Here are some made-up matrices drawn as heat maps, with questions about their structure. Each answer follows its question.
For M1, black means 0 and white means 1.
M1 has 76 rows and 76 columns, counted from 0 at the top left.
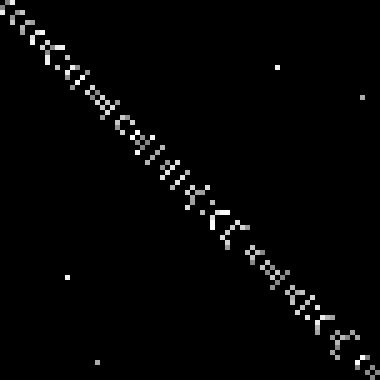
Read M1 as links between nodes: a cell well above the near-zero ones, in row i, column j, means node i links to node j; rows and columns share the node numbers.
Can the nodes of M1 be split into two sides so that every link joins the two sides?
yes
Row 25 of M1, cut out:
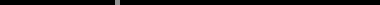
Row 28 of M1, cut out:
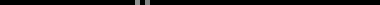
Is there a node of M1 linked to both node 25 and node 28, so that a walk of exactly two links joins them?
no
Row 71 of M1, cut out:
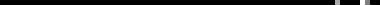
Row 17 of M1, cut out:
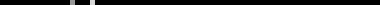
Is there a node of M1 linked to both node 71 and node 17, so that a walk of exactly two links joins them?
no
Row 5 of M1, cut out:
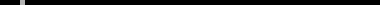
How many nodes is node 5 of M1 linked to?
1
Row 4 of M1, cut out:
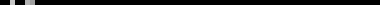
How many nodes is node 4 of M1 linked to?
3
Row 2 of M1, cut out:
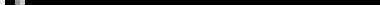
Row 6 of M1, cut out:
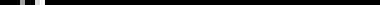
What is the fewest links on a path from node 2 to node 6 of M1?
2
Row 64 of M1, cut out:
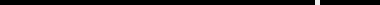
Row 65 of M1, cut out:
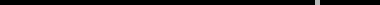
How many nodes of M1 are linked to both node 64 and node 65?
1
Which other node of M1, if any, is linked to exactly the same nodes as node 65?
node 64
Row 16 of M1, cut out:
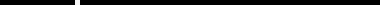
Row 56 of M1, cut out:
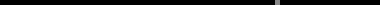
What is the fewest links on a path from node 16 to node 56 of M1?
4
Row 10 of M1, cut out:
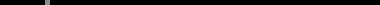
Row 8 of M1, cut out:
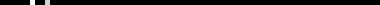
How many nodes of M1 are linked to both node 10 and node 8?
1
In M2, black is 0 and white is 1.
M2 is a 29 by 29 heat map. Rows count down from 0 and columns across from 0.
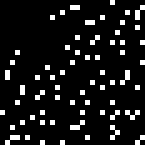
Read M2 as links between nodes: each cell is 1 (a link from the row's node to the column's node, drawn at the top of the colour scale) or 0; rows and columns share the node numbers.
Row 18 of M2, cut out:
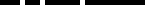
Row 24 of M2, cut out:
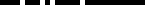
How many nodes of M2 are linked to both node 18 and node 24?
3
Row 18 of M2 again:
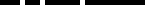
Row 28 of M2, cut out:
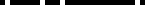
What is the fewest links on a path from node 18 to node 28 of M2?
2
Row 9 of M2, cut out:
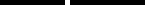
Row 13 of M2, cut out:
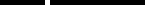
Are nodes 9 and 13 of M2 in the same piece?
yes
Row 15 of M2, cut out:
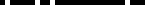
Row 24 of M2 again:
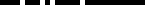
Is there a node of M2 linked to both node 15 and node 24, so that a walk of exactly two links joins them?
yes
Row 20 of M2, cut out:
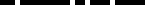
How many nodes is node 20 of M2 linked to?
4
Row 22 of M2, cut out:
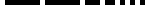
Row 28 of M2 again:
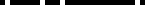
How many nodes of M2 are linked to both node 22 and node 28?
2
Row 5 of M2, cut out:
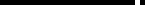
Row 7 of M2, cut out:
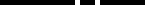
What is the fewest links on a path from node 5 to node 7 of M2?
5
